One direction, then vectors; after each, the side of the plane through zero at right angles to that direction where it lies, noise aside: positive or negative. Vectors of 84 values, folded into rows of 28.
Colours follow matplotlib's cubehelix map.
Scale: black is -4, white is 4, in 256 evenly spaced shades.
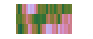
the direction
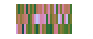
negative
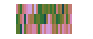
positive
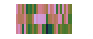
negative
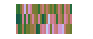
positive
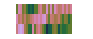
negative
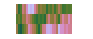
positive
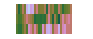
positive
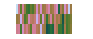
negative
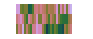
negative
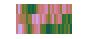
negative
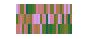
negative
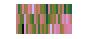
positive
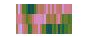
negative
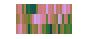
negative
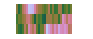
positive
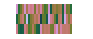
positive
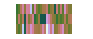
positive
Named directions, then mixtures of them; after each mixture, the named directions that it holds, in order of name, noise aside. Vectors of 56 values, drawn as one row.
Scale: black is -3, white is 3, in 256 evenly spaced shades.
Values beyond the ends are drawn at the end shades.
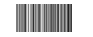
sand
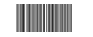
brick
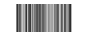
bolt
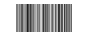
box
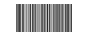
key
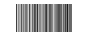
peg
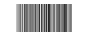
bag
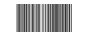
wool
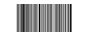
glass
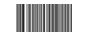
brick, key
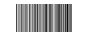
peg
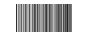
peg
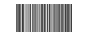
key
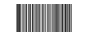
bolt, key, wool
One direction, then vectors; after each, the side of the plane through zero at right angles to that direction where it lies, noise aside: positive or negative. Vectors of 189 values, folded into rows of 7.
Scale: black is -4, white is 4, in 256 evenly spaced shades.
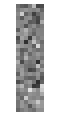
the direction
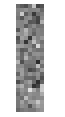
positive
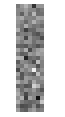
negative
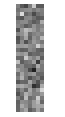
positive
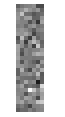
positive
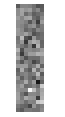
positive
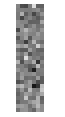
positive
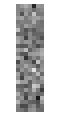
negative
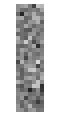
negative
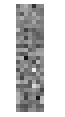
negative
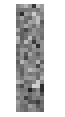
negative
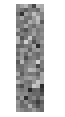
negative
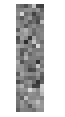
positive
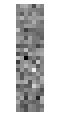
negative
